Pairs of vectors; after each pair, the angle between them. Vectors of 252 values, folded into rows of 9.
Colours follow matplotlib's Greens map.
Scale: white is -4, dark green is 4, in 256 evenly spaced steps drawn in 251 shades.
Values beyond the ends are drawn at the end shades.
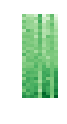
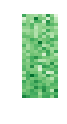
partly aligned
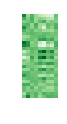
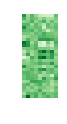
nearly parallel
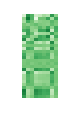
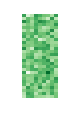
partly opposed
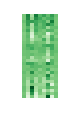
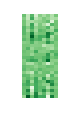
nearly opposite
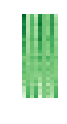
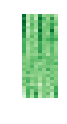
nearly parallel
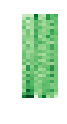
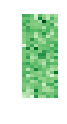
partly opposed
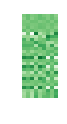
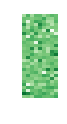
orthogonal
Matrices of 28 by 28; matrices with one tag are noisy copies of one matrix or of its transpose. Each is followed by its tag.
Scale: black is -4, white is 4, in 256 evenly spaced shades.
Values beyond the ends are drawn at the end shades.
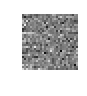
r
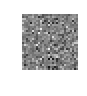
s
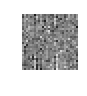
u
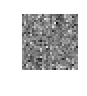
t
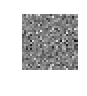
s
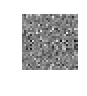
s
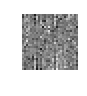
u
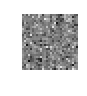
t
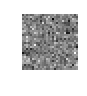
t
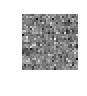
t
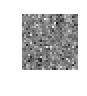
t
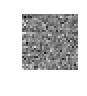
r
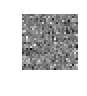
t
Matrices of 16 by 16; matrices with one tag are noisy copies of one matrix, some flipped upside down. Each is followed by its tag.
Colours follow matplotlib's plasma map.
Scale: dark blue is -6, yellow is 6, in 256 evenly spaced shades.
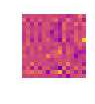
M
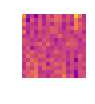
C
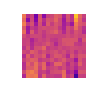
C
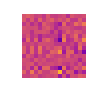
M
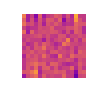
C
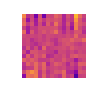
C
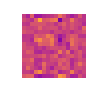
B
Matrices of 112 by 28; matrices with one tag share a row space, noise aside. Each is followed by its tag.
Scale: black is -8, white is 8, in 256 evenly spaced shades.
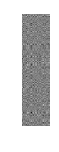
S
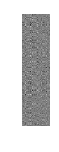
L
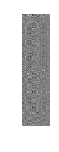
L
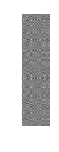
S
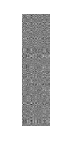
S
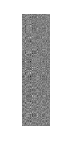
L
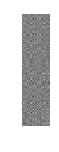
S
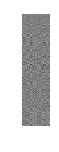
S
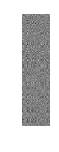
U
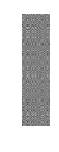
U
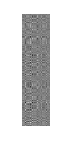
L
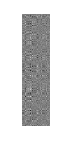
L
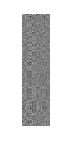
L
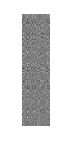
U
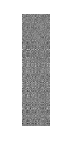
U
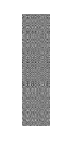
U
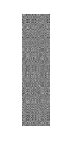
U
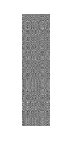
U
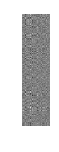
L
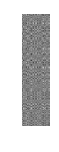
S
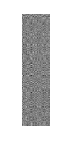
S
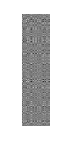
S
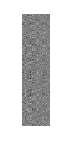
L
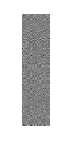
S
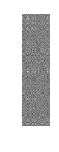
U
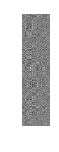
L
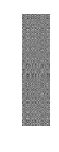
U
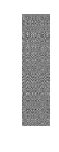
U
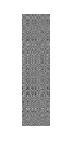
U
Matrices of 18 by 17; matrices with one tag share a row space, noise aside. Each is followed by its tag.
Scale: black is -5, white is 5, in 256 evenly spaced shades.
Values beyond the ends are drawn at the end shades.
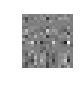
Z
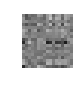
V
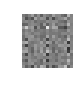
Z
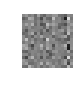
Z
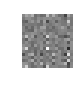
Z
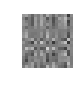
Z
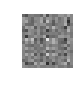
Z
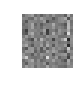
Z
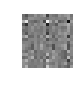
Z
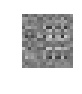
V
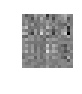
Z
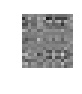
V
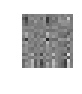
Z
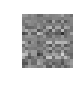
V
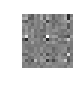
Z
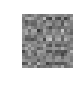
V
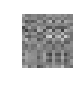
V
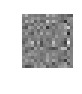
Z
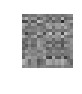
V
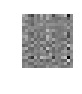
Z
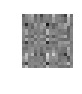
Z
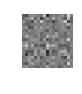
Z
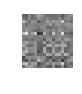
V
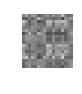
V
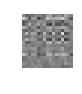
V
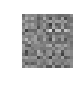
V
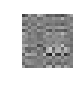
V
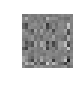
Z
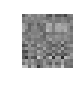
V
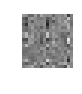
Z
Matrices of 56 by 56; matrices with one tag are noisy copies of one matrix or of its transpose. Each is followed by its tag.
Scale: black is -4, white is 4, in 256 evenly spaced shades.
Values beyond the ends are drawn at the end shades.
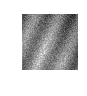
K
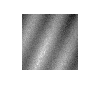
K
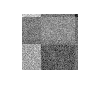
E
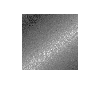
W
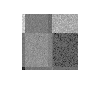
E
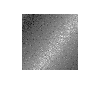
W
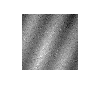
K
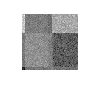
E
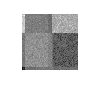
E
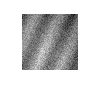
K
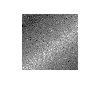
W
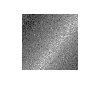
W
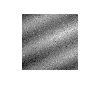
K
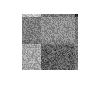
E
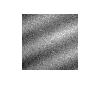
K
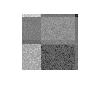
E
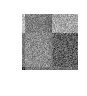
E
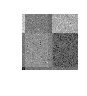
E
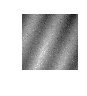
K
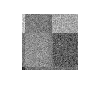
E
